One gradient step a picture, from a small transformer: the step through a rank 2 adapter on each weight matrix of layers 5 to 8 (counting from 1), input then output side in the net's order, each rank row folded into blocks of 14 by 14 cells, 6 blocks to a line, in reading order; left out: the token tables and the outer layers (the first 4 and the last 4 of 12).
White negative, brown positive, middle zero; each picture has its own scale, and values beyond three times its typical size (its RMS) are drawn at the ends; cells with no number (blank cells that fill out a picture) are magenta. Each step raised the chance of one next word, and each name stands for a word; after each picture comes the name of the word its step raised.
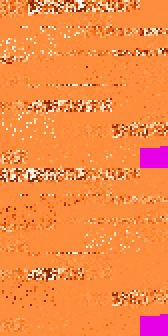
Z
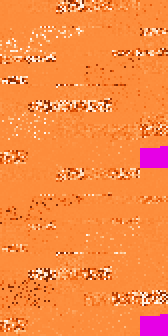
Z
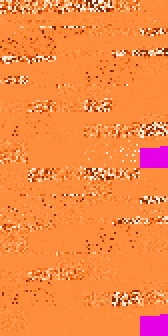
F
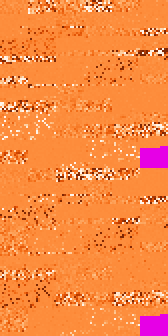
F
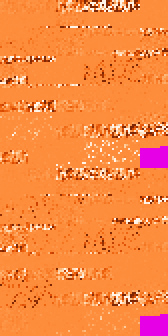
F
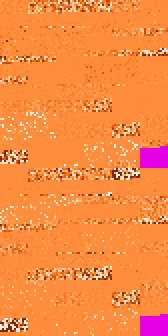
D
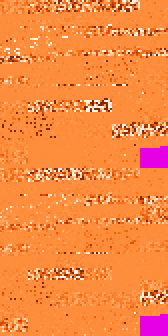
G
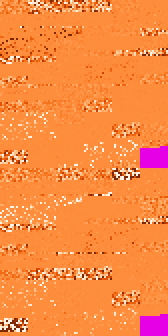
D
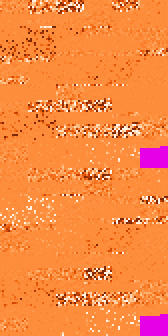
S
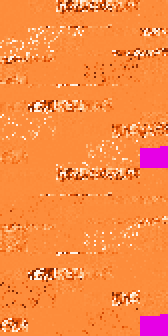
Z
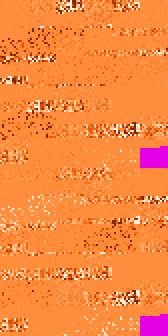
S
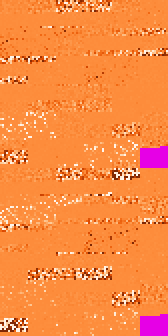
D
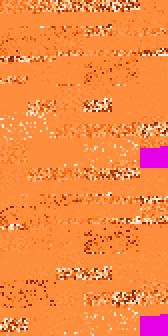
F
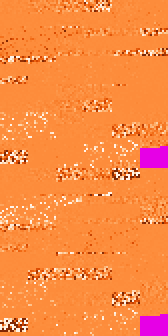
D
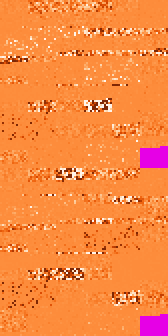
G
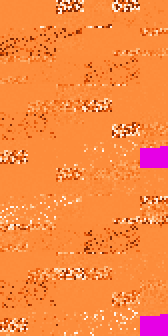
S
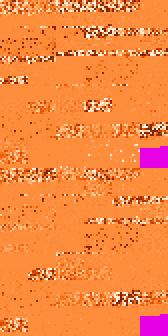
F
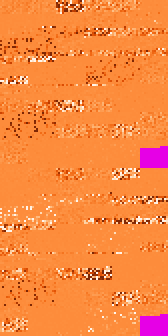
S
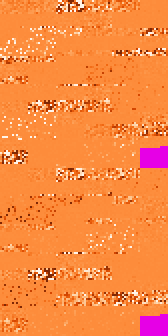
Z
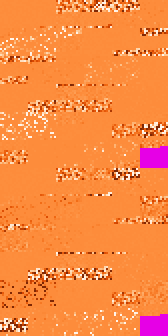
Z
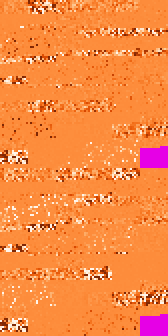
D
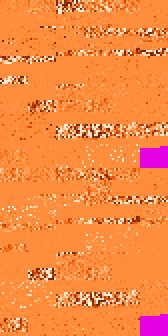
D
